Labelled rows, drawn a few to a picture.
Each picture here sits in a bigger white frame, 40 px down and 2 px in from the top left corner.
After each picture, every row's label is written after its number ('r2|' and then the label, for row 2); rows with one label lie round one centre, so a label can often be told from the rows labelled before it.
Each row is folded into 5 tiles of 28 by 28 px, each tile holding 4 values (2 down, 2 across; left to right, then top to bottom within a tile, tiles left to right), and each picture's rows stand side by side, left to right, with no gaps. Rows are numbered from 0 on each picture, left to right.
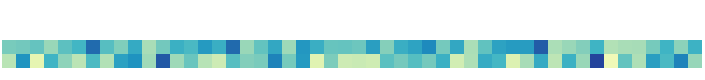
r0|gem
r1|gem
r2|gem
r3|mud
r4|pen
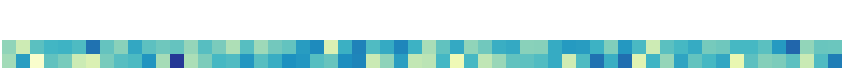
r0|gem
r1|pen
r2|mud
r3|gem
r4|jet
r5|gem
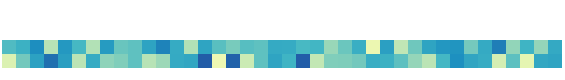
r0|jet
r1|jet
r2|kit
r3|jet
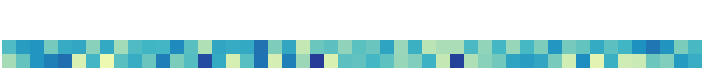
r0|jet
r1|mud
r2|pen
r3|pen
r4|gem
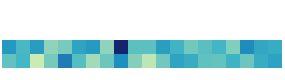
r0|mud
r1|jet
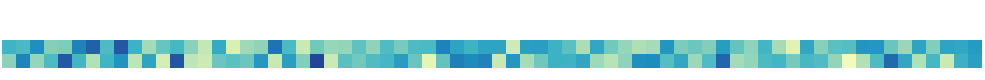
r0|mud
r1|pen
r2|pen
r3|jet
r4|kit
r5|kit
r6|jet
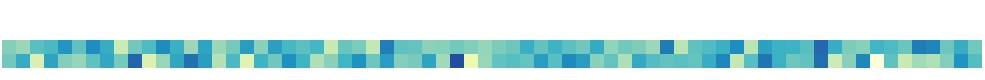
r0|gem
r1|jet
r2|kit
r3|pen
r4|kit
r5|mud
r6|gem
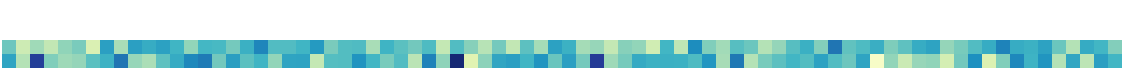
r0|pen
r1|jet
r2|kit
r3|pen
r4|pen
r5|pen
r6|gem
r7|jet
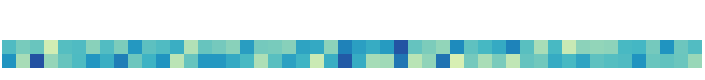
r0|pen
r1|kit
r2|mud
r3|gem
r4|kit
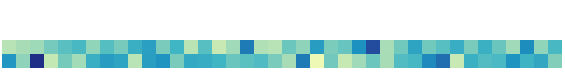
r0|pen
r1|kit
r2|gem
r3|kit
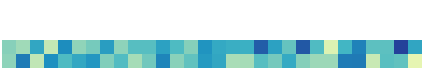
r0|kit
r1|mud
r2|mud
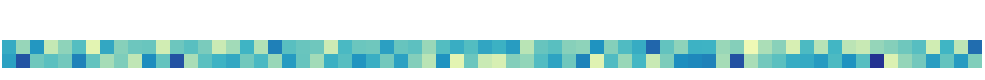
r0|kit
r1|pen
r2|kit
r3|gem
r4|gem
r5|pen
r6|pen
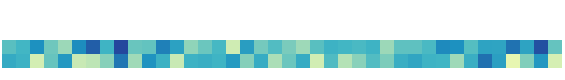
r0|mud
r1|kit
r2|gem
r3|mud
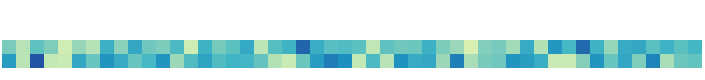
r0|pen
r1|kit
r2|jet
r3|pen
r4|jet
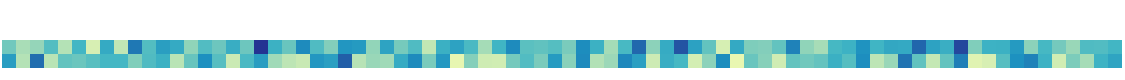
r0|pen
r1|mud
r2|jet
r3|gem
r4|mud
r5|gem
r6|mud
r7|jet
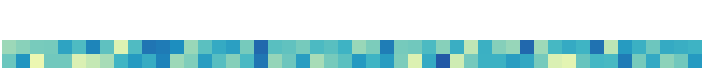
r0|gem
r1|mud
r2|kit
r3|kit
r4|jet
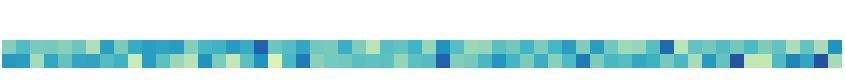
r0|kit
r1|mud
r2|kit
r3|kit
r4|kit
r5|pen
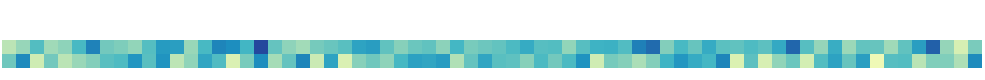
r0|gem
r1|mud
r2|gem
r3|kit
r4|gem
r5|gem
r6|gem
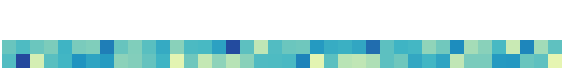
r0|kit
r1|gem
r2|gem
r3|kit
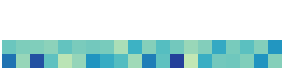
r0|pen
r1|pen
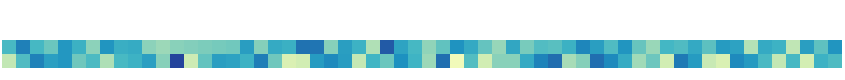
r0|jet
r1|pen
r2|jet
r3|gem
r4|jet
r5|jet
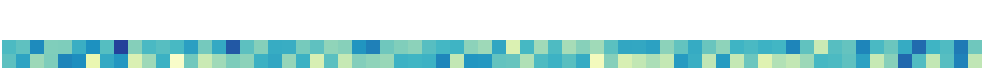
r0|mud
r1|gem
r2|gem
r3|kit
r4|gem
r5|gem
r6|mud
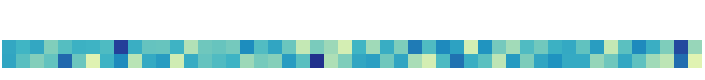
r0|mud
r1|kit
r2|pen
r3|jet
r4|mud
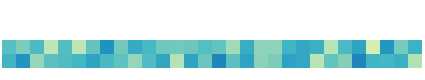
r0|kit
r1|kit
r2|kit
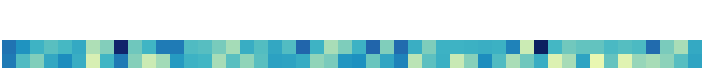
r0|mud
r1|jet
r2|mud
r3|mud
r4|gem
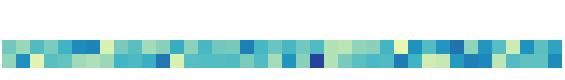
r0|gem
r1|kit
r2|pen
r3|jet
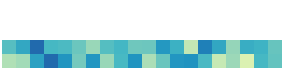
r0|jet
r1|jet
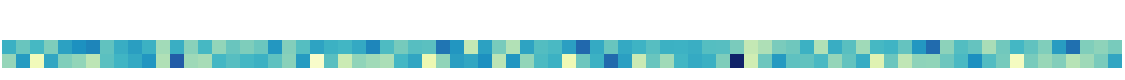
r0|gem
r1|pen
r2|gem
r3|jet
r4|jet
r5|pen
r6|gem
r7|gem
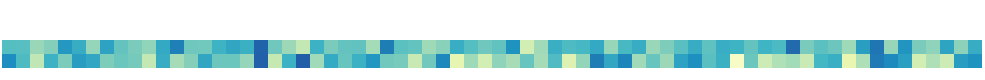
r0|kit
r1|mud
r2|kit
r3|gem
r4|jet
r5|gem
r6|jet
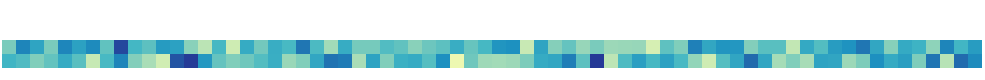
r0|mud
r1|jet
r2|jet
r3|gem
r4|pen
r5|jet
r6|jet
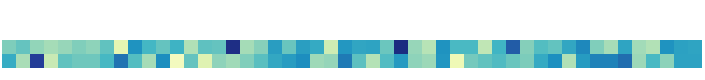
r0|pen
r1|gem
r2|mud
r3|gem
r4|jet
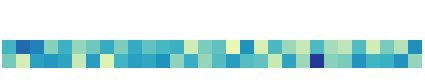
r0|jet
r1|kit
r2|pen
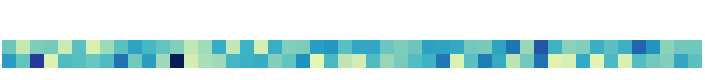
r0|pen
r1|pen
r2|gem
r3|mud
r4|gem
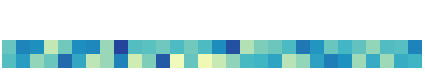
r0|mud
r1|gem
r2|jet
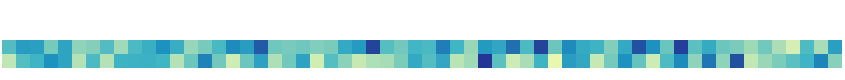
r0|jet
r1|mud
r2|gem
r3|mud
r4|mud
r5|pen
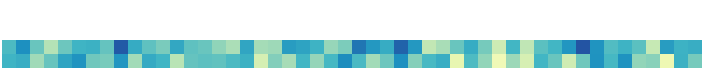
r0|mud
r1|kit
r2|mud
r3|gem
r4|jet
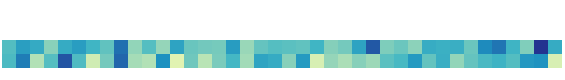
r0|mud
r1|gem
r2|gem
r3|mud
